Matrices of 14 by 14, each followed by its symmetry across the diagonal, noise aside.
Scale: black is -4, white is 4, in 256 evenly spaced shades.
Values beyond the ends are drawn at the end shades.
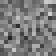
neither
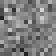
neither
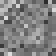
symmetric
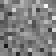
antisymmetric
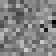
neither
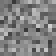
neither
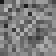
symmetric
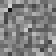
symmetric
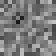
symmetric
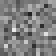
antisymmetric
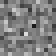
antisymmetric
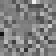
antisymmetric
